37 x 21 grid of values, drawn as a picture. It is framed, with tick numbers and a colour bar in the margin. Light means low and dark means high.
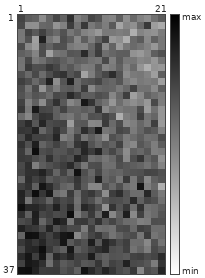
Stripes: none. Ninth with the lowest average: top right. Grain: fine. Slope: up to the bottom left.
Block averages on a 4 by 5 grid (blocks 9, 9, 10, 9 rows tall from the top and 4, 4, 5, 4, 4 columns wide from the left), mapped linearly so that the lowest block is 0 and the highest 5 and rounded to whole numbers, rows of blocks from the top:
2 2 1 0 0
3 3 2 1 1
4 3 3 2 2
5 4 3 3 2
